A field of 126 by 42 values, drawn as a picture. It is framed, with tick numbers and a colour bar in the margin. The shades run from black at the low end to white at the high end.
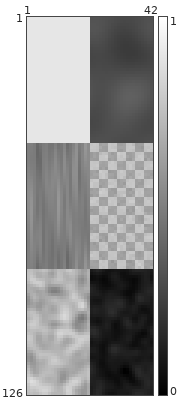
It is made of 3 by 2 panels. Panel 1,1: very high, flat. Panel 1,2: low, smooth, faint in contrast. Panel 2,1: middling, streaked downward, faint in contrast. Panel 2,2: high, checkered. Panel 3,1: high, blotchy. Panel 3,2: very low, blotchy, faint in contrast.
